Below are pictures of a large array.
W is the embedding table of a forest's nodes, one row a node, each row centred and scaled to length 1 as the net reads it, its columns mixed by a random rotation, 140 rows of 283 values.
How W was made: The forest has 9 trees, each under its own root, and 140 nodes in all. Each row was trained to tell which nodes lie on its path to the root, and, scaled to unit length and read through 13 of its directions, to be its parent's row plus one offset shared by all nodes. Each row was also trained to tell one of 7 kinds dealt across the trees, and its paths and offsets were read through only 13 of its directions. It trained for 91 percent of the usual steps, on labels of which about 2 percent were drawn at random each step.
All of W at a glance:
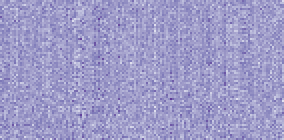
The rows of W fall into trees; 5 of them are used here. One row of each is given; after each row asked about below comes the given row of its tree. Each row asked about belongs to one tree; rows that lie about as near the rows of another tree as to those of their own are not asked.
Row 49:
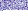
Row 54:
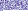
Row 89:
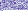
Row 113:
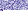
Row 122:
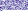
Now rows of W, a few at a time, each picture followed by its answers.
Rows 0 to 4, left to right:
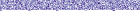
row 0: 54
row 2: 54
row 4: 89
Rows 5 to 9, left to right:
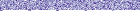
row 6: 113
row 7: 89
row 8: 89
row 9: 54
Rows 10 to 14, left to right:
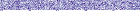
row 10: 122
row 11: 89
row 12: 54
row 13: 113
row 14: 122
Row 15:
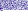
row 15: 89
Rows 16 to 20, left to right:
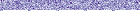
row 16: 54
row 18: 89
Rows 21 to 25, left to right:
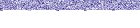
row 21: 89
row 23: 113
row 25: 89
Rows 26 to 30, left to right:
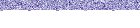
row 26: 54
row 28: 89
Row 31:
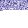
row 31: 89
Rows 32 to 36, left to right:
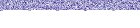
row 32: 54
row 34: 54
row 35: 89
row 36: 89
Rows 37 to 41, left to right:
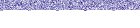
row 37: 54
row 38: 54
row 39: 89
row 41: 122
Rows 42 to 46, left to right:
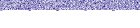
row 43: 89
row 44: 89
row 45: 89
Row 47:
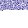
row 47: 113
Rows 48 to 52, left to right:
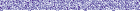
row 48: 122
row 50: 54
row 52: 89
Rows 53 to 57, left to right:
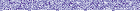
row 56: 89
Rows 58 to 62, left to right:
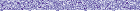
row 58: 113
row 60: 113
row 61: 89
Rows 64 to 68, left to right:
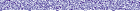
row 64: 49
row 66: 89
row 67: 54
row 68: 113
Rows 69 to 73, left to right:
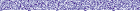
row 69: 49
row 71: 54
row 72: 89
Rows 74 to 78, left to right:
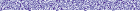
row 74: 49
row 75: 89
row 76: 54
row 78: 49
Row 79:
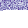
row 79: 49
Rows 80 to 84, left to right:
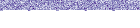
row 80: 89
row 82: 54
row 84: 89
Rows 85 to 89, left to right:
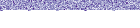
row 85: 89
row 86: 54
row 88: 89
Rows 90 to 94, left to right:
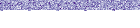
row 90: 113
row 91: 54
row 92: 113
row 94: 113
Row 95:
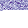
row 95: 122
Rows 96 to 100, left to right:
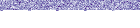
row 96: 113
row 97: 89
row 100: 54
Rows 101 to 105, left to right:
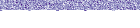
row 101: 54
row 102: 54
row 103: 113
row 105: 54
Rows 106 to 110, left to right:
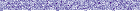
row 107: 89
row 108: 113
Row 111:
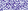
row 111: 89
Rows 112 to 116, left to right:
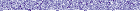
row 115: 54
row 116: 54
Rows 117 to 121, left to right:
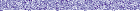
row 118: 54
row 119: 49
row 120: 54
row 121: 122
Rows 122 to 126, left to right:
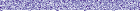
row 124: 122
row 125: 54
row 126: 49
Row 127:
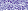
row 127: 122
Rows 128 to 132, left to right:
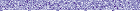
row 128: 89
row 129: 54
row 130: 113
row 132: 54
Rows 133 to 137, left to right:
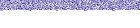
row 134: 113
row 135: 54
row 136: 49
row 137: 89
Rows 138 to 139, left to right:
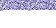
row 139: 54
